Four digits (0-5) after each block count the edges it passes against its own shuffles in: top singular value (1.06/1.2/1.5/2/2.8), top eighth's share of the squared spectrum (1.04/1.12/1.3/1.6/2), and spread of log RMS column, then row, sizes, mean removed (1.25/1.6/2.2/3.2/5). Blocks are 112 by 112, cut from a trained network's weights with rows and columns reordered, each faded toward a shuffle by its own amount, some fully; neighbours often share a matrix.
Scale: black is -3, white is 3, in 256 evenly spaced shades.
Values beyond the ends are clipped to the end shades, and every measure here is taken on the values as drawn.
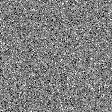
1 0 0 0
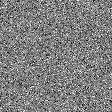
0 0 0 0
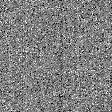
2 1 1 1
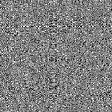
4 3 1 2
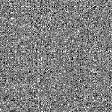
3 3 2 2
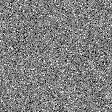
1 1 0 0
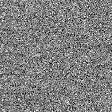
3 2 0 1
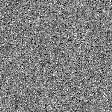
0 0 0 0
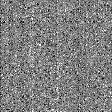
2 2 1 2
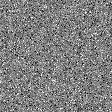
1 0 0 0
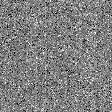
1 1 0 0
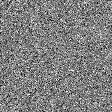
0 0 0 0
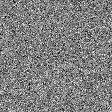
0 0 0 0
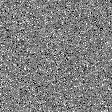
0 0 0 0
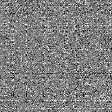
3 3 3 2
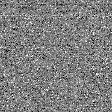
2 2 1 0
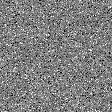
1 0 0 0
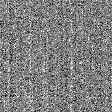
3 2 1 1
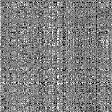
4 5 3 4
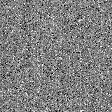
1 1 0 0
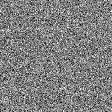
2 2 0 0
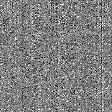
3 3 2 2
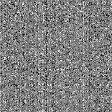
3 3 2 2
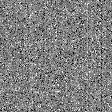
2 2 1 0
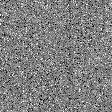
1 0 0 0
